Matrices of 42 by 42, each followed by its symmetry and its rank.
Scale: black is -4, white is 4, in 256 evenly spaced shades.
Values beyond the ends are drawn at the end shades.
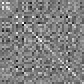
symmetric, rank five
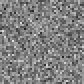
neither, full rank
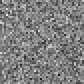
neither, full rank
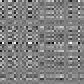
neither, rank two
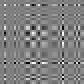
symmetric, rank one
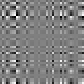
symmetric, rank one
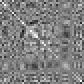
symmetric, rank five
